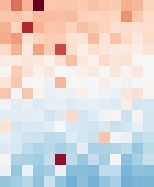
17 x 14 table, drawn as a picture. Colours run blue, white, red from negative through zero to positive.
Slope: up to the top. Average level on the scale: 50%. Calmest part: top right. Stripes: none.
